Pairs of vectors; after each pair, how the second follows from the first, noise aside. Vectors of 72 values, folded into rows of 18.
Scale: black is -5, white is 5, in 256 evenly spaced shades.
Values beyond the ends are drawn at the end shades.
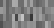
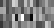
scaled up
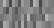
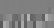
partly zeroed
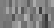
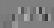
partly zeroed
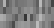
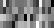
scaled up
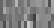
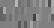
partly zeroed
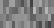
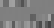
partly zeroed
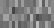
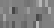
partly zeroed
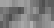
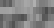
wrapped around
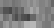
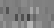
partly zeroed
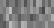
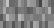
wrapped around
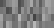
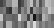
scaled up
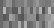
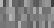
wrapped around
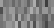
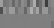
partly zeroed
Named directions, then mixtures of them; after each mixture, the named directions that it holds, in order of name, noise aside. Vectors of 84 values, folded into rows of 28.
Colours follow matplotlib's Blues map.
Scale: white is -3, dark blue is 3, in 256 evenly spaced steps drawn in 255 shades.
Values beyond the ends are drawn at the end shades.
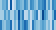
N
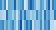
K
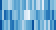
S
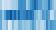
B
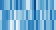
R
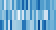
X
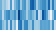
B, K, N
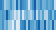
R, X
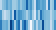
N, R, X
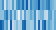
X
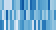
B, K, X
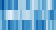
B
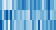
B, S, X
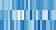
N, X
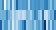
N, R, X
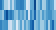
B, R, S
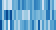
B, S, X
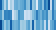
N, S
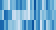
R, S, X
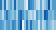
K, S, X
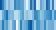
K, R, S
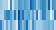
B, K, N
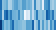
S
